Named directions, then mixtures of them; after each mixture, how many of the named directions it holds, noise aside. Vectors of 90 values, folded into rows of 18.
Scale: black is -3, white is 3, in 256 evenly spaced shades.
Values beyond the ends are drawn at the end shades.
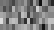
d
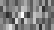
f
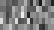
two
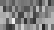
two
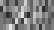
one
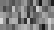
one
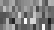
two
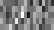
two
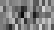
one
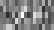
one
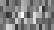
one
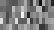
two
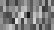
one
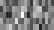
two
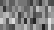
two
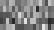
two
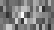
one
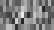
one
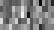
two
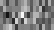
one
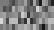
one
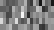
two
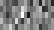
two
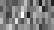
two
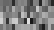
one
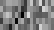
two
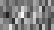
one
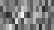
one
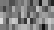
one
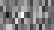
one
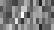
two
